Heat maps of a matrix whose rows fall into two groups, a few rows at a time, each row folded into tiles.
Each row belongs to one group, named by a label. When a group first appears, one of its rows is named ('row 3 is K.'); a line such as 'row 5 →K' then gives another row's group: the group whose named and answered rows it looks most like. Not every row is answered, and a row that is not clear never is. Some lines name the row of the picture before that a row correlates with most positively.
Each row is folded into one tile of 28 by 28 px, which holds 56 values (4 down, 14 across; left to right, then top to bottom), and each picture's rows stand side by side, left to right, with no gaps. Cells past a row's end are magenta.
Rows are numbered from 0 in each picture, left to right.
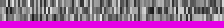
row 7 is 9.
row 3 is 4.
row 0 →9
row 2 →4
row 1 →4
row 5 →9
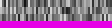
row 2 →9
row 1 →4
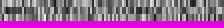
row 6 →4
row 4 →9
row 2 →9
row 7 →4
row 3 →4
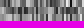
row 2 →9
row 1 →4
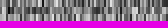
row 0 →9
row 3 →9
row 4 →4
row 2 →4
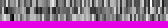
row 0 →9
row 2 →9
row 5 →4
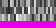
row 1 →4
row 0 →9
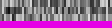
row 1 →4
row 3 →9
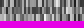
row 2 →4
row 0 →9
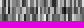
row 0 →4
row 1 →4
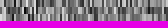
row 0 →9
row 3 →9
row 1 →4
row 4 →9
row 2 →4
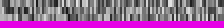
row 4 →4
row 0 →9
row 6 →4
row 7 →4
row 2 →9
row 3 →4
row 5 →4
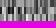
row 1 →4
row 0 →9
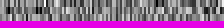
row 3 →4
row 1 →9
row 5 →4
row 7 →9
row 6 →4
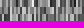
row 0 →4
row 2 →4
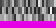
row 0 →9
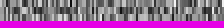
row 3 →4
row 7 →9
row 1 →9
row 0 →4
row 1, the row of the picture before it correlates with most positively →0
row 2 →9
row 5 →9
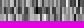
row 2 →4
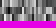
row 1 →4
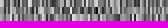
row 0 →4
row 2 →9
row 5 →4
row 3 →9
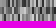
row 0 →4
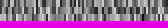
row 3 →9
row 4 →9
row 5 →4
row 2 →4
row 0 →9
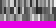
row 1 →9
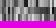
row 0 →4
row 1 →9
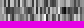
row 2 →9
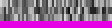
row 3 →9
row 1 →9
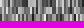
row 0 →4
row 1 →4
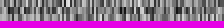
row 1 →9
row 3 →4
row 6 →9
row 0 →9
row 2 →9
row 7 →4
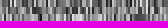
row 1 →9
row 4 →4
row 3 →4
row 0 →4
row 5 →4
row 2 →9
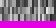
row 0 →4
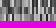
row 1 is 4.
